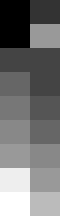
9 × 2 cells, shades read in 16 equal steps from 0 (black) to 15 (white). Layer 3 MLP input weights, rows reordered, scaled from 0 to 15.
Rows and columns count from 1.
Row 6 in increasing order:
6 8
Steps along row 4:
down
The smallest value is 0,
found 2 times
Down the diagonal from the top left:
0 9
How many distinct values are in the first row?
2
